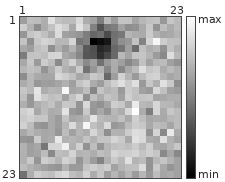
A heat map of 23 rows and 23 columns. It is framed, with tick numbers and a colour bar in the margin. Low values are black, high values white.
Ninth with the lowest average: top middle. Histogram: skewed, a long tail of low values. Average level on the scale: 70%. Dips: one, in the top middle.
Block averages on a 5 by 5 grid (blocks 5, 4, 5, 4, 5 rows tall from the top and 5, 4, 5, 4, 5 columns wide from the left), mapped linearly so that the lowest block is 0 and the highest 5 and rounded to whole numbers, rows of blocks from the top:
4 4 0 3 4 | 4 4 2 4 4 | 4 4 4 5 4 | 4 4 5 5 4 | 4 5 4 5 4
